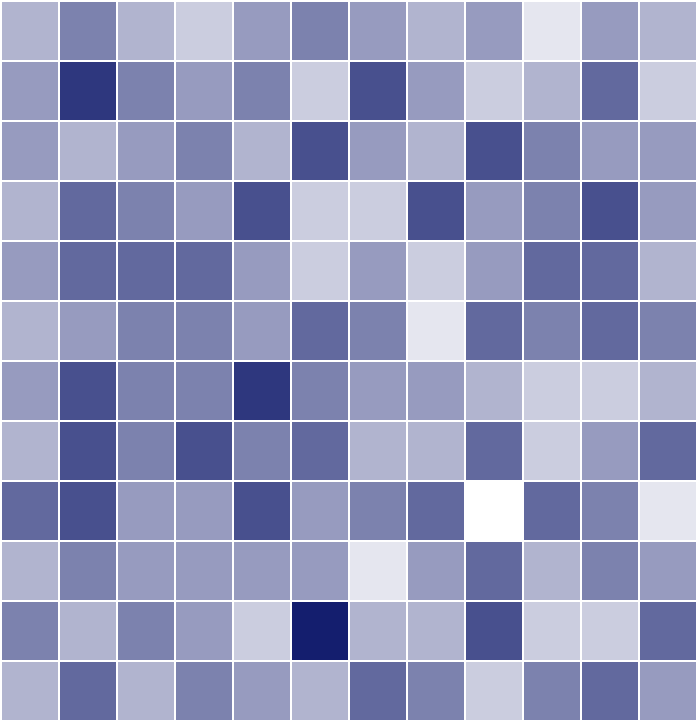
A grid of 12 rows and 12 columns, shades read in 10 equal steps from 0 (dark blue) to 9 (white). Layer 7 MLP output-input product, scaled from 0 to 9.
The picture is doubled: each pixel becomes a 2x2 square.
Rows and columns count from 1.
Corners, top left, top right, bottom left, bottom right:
6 6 6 5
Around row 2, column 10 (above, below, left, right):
8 4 7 3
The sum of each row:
67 56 55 52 55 53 56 51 53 61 57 56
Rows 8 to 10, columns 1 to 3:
6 2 4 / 3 2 5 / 6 4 5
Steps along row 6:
down down same up down up up down up down up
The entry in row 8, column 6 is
3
